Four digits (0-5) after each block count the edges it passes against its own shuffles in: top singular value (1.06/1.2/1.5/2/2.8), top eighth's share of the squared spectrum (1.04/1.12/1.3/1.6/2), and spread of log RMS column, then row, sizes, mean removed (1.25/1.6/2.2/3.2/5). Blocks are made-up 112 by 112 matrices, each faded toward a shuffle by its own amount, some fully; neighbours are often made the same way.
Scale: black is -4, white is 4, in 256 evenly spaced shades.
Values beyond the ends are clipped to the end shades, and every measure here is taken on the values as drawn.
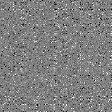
4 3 2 2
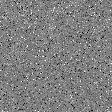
1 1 0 0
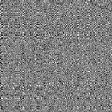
5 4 3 3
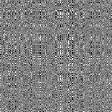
5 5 4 3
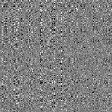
4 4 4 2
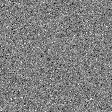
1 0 0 0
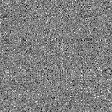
4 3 1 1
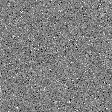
1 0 0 0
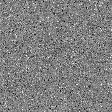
0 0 0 0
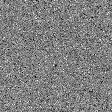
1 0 0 0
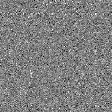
4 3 1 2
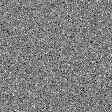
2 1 0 0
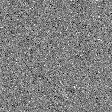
1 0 0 0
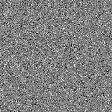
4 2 1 1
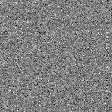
3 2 1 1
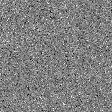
2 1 0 0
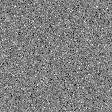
1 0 0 0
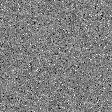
0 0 0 0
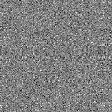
4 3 1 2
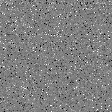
3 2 0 0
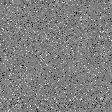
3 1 0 0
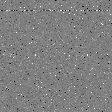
3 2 0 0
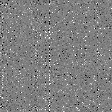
4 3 2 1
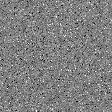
0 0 0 0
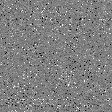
3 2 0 1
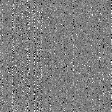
2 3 3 0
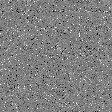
1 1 0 1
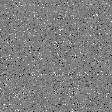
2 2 1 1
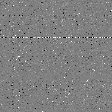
4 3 1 2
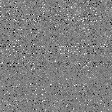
2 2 2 3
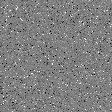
0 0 0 0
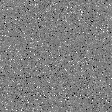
1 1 0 1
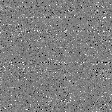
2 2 1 2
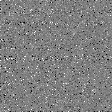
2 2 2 2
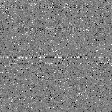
4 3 1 2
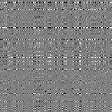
5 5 3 4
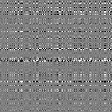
5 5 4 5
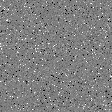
2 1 0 0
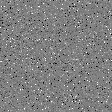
2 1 0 0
